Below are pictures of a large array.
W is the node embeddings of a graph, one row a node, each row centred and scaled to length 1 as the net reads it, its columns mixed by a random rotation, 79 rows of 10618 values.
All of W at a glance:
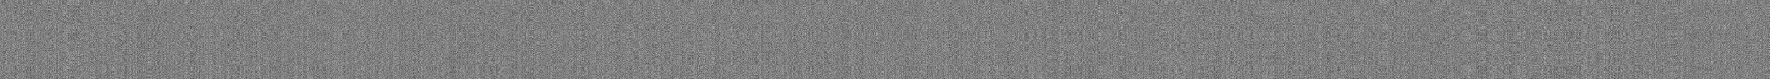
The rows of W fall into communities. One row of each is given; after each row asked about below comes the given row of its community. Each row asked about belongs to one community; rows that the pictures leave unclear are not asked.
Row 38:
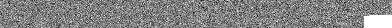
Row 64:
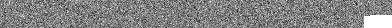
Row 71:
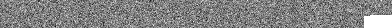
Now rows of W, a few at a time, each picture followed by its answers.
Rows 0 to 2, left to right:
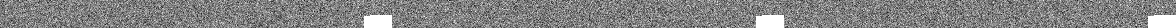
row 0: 64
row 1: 64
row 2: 64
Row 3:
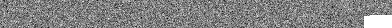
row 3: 71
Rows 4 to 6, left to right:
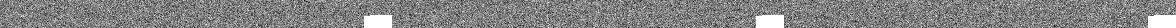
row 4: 64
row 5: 38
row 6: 71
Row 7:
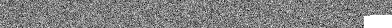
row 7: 38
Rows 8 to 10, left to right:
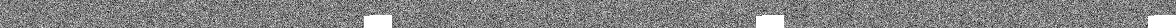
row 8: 38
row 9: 71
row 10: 38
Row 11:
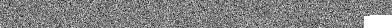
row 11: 38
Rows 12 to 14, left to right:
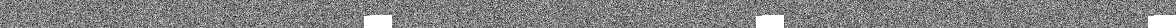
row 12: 38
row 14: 71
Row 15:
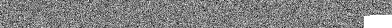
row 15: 38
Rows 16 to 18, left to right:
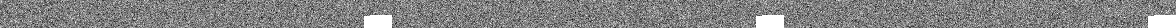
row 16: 71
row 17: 64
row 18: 71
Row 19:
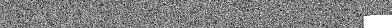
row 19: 38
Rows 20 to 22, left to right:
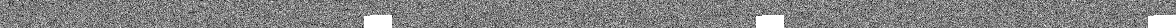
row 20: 38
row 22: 71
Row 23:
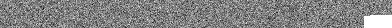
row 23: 71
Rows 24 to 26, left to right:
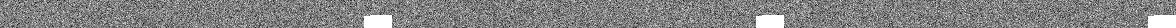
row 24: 64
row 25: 71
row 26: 64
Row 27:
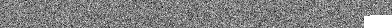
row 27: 64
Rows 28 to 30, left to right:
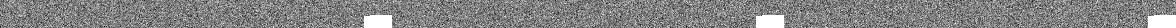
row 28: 64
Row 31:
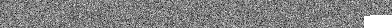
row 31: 64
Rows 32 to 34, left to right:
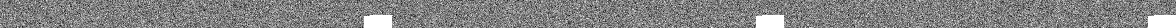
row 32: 38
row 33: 38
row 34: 38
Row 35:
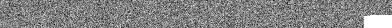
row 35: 38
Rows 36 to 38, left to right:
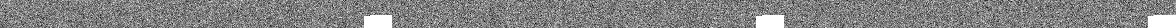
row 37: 38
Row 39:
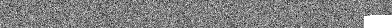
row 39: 38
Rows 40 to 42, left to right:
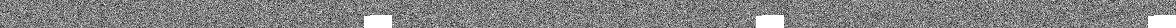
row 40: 71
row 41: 38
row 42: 64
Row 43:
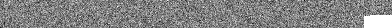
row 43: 64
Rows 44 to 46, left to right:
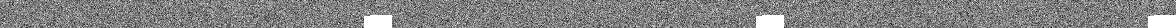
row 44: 71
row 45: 71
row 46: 64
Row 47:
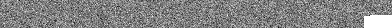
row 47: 71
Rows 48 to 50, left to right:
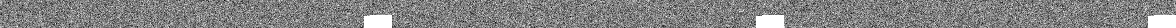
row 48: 38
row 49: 71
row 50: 38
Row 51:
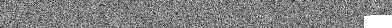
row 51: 64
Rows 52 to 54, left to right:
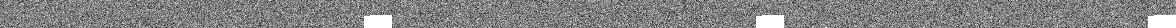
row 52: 64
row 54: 38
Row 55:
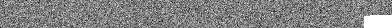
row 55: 64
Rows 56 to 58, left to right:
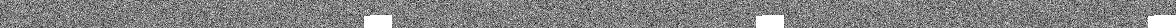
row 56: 71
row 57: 64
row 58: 64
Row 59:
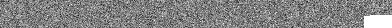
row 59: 64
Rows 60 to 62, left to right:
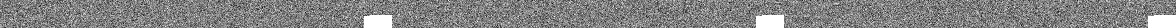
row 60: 38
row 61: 64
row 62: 64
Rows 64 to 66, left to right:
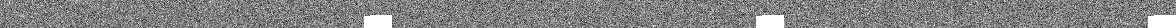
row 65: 71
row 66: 38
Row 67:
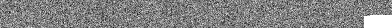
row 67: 38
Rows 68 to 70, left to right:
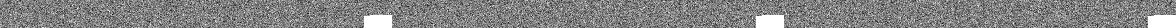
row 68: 38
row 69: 38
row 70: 38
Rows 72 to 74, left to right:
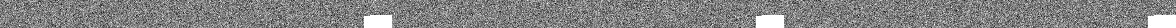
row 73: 38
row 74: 38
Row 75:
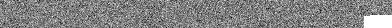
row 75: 64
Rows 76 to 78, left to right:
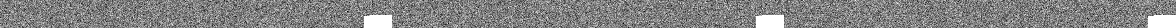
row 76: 38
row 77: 38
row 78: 64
